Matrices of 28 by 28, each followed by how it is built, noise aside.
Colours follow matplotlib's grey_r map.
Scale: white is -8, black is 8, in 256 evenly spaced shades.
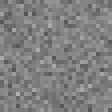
noise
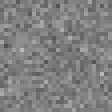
noise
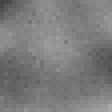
smooth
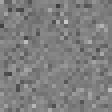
noise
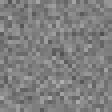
noise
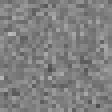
noise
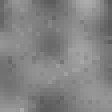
smooth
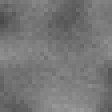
smooth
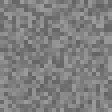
noise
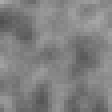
smooth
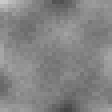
smooth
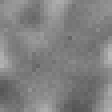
smooth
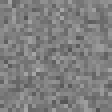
noise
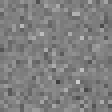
noise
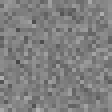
noise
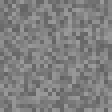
noise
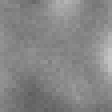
smooth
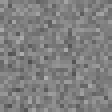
noise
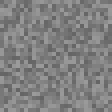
noise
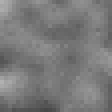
smooth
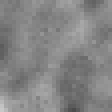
smooth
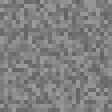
noise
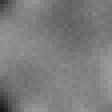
smooth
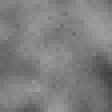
smooth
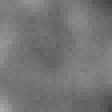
smooth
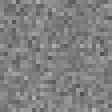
noise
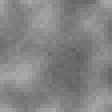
smooth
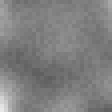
smooth
